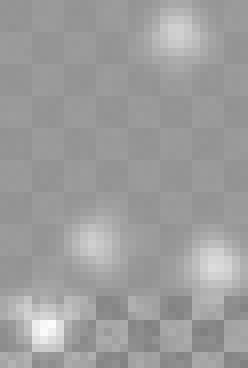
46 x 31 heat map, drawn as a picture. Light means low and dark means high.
Neither half mirrors the other. The values are skewed, with a long tail toward low values. The top part is calmer, up to a seam about 80% of the way down. Four dips sink into the field.
